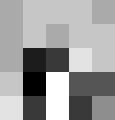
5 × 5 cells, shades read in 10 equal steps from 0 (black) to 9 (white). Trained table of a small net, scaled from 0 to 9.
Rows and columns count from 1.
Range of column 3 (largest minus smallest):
7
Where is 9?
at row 4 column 3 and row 5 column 3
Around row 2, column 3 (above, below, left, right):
7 2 7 7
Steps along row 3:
down up up down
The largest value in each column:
8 7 9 8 7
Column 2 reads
7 7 1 0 2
